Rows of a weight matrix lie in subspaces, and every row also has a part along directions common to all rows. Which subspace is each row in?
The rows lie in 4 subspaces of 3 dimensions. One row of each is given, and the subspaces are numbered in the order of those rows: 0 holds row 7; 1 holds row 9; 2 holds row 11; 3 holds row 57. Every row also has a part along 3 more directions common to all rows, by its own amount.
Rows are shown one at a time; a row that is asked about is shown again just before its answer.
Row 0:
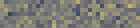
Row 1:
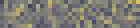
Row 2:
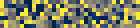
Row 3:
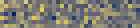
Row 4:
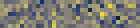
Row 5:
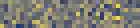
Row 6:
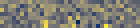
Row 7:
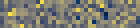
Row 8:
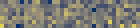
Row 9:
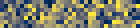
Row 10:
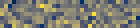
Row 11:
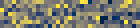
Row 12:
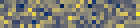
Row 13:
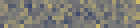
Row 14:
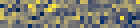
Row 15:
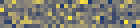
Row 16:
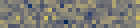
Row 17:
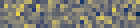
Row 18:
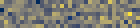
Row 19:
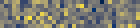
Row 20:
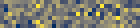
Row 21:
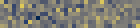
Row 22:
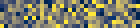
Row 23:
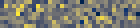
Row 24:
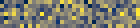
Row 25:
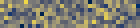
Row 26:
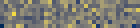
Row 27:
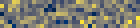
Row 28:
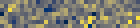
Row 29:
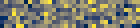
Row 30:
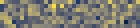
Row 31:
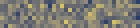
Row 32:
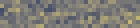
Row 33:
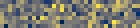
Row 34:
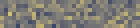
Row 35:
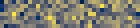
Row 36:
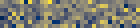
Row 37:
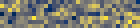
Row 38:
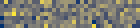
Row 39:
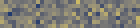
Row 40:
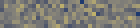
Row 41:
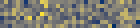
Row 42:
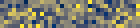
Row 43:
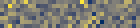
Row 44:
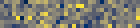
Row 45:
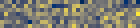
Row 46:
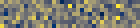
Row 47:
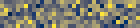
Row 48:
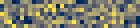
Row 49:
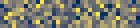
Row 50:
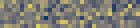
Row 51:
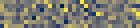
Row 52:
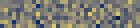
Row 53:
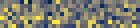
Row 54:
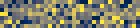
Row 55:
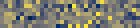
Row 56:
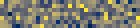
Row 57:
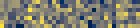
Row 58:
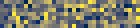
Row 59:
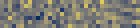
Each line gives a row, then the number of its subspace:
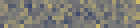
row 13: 1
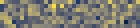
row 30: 2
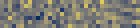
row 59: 3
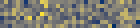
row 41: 3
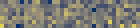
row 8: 3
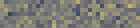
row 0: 0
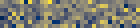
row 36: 3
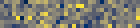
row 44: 3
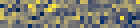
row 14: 2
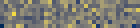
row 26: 3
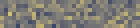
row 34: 0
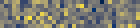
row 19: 3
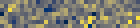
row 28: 2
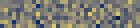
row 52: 0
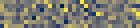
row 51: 1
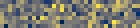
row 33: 1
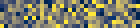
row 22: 1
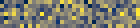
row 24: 0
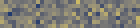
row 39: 0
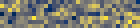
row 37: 2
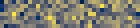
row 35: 1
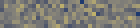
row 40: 1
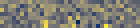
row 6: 3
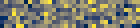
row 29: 3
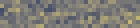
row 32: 2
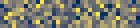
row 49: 0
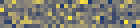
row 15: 2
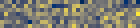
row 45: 2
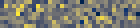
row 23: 1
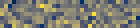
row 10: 2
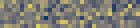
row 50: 1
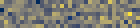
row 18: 2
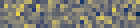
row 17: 1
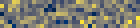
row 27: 2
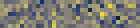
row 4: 0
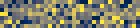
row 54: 2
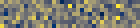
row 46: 0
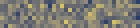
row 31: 1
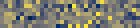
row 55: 3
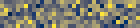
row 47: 0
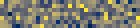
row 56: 2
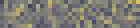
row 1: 1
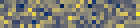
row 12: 0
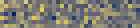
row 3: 1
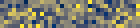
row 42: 0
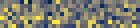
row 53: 3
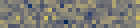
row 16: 1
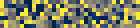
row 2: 1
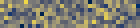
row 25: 0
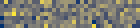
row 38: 3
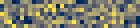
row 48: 2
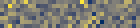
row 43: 2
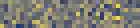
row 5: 0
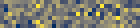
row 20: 0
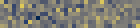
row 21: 3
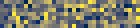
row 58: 3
